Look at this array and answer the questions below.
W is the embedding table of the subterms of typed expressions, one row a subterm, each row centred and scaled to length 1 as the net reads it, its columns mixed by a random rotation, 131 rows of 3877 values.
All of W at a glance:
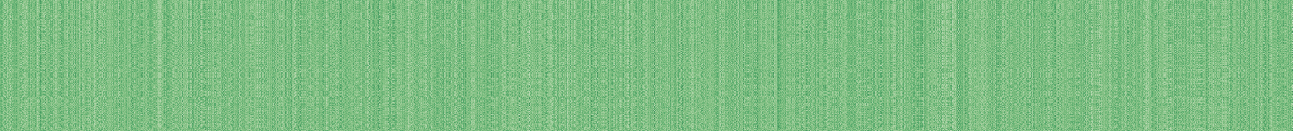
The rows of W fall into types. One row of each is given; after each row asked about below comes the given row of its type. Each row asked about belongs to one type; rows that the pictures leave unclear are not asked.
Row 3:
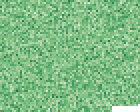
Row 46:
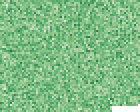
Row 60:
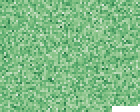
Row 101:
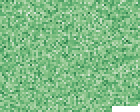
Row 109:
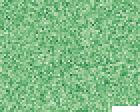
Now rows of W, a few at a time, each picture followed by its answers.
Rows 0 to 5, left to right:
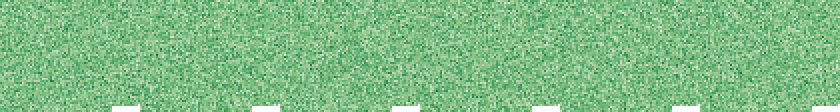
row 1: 3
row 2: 109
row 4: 60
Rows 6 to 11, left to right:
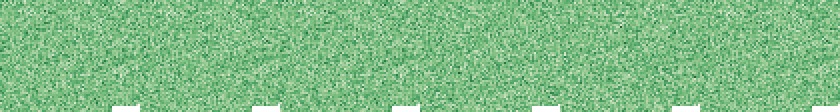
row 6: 101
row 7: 101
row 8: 101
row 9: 46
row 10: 60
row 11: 101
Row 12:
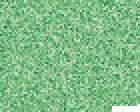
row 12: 60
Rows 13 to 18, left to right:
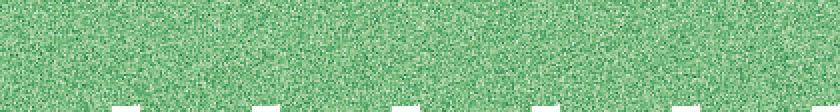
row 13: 3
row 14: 3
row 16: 46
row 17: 60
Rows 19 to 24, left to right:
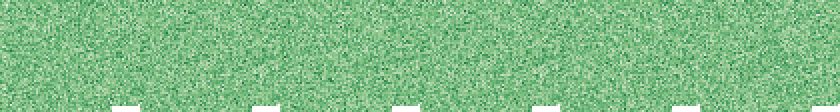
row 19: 46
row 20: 101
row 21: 60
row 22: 101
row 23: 60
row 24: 109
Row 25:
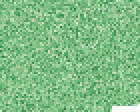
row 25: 60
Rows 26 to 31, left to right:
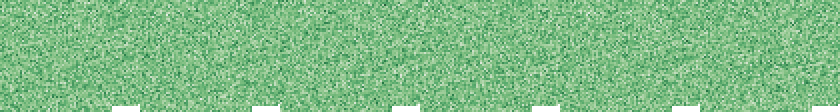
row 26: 3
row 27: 101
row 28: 101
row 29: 46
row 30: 101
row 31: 109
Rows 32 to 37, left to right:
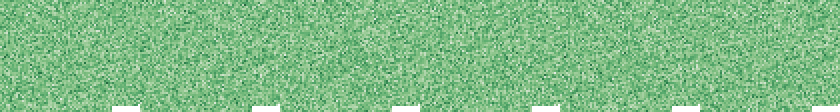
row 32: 109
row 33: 101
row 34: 109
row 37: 3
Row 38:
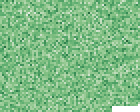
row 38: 101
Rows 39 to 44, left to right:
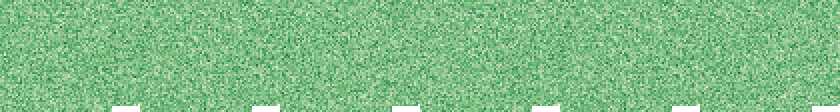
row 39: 60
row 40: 60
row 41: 101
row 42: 60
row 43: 60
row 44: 101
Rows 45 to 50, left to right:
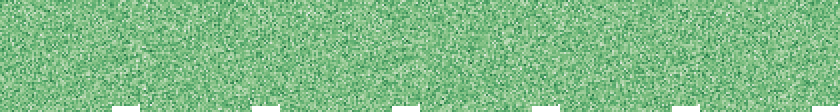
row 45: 101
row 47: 101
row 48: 109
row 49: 46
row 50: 101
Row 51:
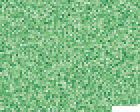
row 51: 3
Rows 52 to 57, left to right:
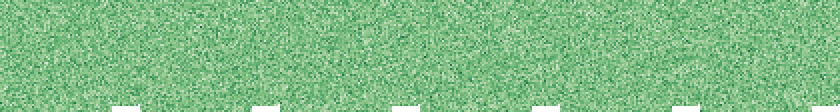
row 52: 46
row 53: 60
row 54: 109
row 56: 101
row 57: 3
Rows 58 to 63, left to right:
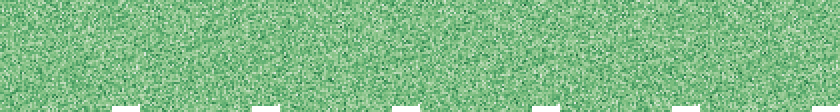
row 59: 46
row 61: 101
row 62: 3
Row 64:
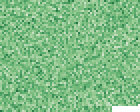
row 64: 3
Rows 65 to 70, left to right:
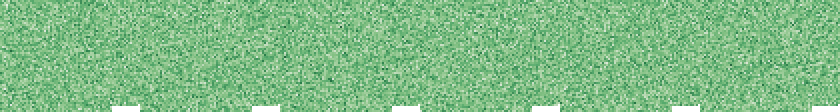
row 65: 46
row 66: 3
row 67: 60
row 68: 60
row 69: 46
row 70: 109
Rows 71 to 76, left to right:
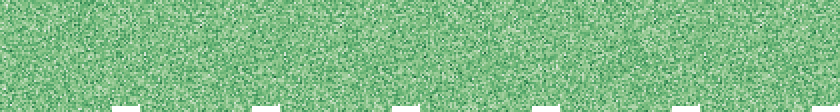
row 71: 46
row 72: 60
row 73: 60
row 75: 109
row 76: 60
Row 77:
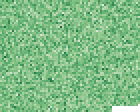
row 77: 60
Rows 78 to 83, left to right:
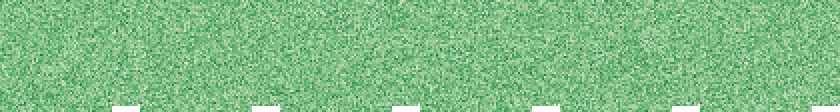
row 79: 46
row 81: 3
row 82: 109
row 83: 46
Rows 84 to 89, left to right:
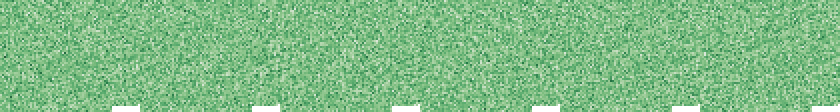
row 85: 101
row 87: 60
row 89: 46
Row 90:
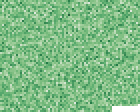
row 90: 3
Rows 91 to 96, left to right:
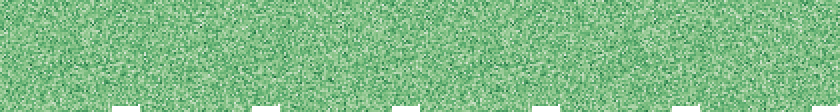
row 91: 109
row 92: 60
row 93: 60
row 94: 109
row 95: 109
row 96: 60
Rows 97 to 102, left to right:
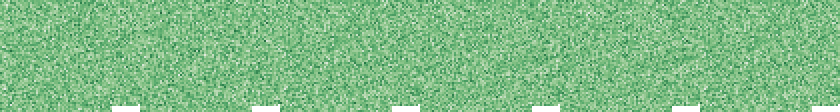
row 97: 46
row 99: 46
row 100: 101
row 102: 46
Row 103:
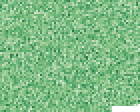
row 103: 3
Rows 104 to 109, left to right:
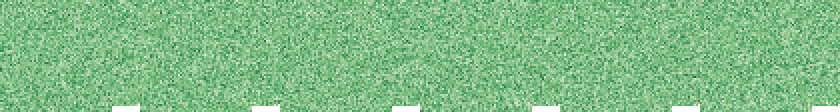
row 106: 101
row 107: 3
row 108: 60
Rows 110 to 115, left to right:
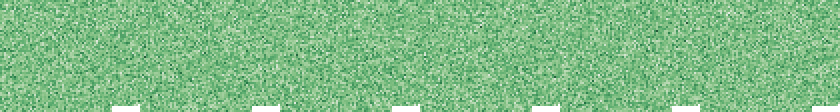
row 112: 3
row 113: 60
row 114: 46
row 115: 101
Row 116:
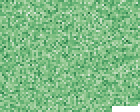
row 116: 101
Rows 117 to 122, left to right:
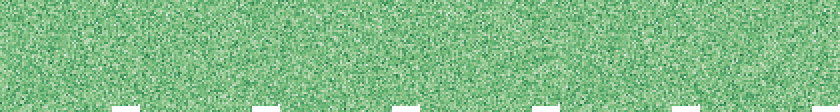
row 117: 109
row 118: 101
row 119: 60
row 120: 101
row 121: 109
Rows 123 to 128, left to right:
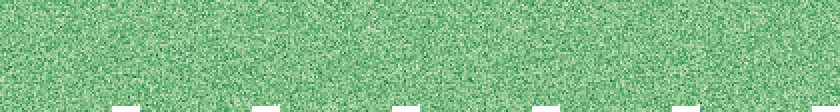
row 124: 3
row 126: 60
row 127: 46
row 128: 46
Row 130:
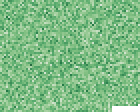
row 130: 109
